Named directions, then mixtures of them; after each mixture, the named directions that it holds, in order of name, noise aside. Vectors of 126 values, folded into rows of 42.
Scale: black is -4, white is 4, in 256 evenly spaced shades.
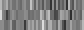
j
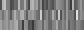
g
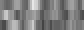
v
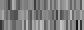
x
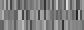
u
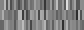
u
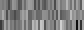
x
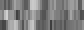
v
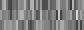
g, x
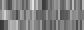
g, v, x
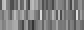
g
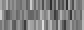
j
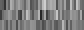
g, j, u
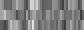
j, v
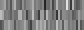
g, u, x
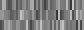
g, x
